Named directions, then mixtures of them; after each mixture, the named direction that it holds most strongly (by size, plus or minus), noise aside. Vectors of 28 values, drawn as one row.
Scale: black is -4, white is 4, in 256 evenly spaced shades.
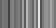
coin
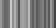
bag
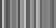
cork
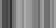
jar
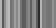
cork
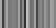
cork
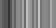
coin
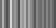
bag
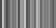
cork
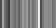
coin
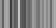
bag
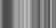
jar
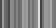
coin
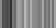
jar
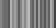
bag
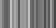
bag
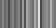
coin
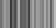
bag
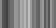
jar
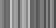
bag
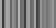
cork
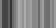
jar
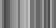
bag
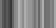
jar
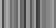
cork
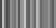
cork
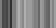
jar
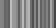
bag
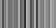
cork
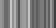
bag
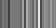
coin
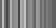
cork
